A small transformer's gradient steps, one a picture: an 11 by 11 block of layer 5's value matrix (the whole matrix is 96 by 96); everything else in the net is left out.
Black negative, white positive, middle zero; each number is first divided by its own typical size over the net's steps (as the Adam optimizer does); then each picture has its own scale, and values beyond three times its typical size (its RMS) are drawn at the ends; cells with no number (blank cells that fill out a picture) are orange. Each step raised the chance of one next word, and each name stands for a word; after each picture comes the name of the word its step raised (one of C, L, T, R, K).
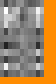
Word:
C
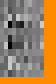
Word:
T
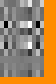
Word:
T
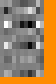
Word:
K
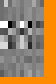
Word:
T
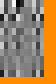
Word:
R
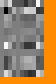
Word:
K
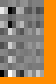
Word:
C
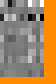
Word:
R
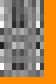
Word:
C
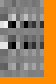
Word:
T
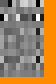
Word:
R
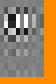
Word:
R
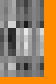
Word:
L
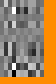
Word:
C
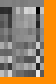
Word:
C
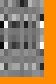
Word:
T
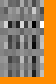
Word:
K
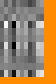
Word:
K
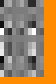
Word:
L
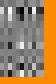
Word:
C
